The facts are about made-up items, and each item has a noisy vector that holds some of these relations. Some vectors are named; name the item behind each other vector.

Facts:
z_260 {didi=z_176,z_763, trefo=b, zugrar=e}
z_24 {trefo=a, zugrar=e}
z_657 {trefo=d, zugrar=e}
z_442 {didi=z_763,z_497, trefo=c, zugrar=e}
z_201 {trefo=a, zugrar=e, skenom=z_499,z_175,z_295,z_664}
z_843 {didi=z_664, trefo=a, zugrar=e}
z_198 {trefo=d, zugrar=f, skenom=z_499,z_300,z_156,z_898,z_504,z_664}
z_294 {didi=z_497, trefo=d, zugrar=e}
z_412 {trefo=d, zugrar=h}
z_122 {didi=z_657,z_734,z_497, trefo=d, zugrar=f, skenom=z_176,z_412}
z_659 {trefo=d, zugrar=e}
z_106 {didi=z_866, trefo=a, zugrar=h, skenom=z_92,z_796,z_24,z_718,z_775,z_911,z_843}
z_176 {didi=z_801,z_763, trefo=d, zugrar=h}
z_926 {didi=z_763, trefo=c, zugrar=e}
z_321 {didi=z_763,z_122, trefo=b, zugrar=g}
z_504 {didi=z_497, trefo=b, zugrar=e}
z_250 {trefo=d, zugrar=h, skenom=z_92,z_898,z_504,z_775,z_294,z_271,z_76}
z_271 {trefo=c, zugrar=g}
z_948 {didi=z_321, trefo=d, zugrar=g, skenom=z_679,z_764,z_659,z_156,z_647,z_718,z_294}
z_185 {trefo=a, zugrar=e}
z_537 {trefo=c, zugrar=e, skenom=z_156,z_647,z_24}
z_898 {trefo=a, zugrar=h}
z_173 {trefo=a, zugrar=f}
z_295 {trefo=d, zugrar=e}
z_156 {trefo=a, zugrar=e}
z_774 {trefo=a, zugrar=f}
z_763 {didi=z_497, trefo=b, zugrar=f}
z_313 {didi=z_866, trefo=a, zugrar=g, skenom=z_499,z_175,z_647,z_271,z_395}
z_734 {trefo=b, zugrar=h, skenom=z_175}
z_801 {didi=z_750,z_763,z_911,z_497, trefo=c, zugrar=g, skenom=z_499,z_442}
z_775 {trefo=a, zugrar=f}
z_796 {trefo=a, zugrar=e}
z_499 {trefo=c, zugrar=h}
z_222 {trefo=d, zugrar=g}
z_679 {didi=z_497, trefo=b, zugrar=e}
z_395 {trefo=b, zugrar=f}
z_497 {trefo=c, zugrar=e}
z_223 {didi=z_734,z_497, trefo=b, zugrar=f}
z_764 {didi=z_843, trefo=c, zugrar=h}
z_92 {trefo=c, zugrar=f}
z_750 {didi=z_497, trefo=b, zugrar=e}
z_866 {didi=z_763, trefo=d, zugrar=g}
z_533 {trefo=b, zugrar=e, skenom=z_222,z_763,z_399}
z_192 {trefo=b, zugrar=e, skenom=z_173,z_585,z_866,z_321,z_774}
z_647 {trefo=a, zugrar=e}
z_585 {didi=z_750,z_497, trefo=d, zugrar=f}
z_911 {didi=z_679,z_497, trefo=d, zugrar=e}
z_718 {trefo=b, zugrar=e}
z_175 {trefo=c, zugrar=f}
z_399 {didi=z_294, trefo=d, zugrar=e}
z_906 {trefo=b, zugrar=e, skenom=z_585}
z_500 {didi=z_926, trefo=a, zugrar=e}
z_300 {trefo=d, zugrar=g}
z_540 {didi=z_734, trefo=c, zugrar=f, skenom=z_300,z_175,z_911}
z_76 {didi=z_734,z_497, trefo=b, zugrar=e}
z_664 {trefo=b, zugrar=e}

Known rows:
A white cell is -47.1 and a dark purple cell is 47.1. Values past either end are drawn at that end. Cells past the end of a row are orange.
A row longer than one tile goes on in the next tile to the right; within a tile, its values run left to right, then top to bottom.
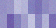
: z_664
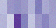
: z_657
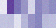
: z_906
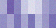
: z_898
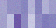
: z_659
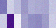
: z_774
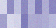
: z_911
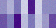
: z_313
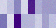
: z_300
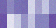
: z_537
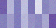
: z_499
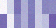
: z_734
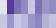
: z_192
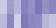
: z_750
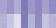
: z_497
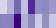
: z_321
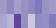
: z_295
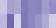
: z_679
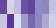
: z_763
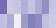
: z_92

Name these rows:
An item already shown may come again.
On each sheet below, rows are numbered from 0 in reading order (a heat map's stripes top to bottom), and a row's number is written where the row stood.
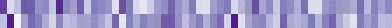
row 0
z_763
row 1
z_926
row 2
z_250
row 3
z_764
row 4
z_395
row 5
z_764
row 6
z_497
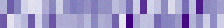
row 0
z_106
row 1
z_533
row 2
z_948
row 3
z_321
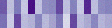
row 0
z_801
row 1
z_801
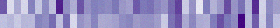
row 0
z_198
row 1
z_442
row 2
z_260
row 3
z_843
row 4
z_866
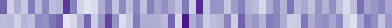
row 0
z_198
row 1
z_106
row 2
z_911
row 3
z_271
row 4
z_412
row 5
z_294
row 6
z_540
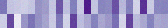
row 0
z_775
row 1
z_801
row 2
z_801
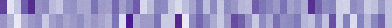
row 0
z_175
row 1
z_718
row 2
z_176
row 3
z_223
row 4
z_664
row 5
z_201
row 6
z_122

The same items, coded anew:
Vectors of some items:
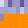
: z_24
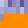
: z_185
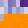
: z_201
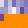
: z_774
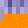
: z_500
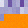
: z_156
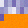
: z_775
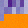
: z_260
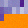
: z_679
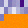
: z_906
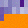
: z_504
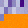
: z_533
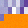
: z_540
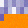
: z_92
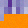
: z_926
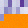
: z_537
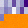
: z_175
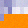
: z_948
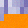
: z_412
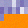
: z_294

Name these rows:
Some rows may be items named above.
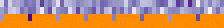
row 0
z_412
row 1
z_763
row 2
z_764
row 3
z_442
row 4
z_294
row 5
z_497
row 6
z_664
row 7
z_92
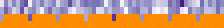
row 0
z_499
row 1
z_92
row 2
z_271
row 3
z_866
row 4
z_585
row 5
z_948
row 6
z_321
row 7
z_898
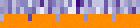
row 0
z_399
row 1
z_395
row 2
z_734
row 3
z_106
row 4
z_176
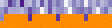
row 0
z_718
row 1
z_223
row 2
z_585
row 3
z_92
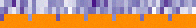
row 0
z_395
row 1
z_250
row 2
z_122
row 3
z_260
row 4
z_911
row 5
z_540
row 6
z_801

